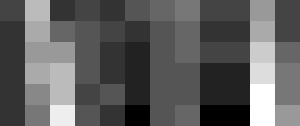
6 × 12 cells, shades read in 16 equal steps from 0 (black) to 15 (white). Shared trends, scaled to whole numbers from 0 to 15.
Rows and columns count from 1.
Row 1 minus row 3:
1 2 -6 -1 0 3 1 1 0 0 -3 -2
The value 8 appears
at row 5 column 2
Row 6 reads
3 7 14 5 3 0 5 6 0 0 15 9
